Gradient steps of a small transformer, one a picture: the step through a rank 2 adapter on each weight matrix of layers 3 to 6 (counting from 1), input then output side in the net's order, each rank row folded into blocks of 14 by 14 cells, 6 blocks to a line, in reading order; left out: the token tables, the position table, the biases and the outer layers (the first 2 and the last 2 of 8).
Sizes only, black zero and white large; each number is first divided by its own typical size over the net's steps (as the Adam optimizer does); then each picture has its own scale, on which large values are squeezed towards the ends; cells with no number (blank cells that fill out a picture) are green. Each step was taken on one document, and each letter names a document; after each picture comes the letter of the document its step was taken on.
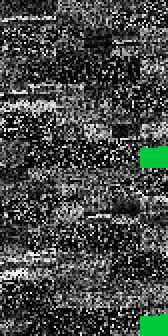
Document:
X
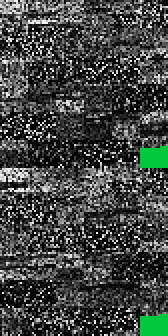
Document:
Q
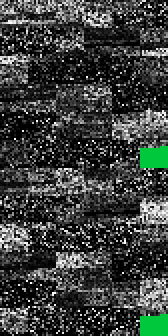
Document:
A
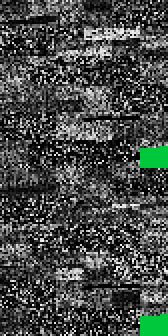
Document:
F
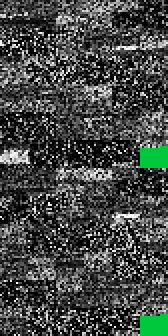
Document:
F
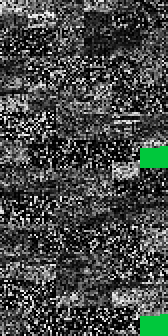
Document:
F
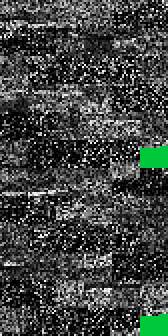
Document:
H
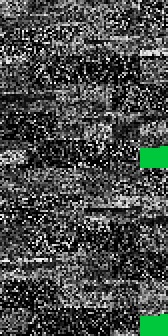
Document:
X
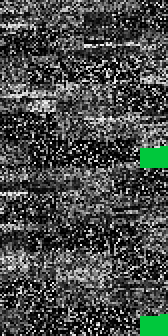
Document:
F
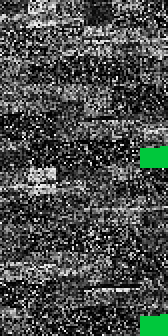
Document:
Q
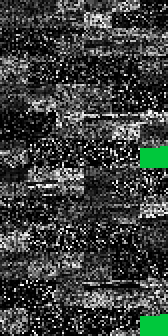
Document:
A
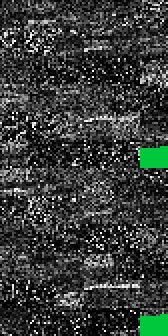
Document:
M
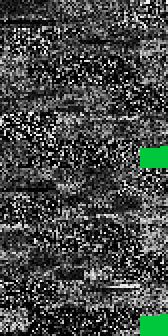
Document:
X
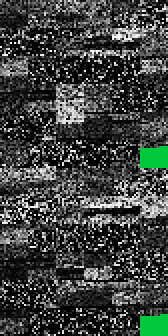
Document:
X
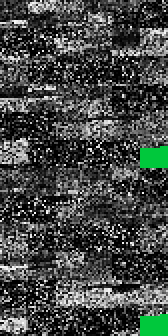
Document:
H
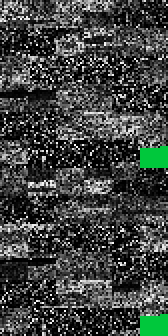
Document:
H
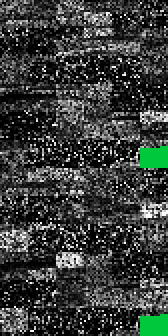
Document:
A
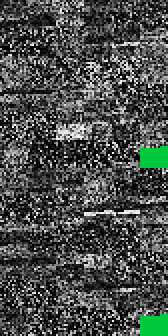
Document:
F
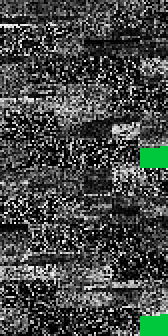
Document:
X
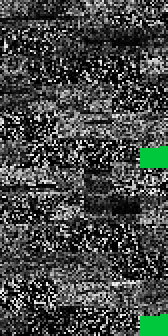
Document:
X
